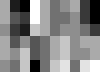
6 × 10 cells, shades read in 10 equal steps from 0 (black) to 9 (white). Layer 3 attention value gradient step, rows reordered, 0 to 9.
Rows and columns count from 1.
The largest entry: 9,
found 3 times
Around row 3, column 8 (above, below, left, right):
5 5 5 4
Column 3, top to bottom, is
0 2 1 5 7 7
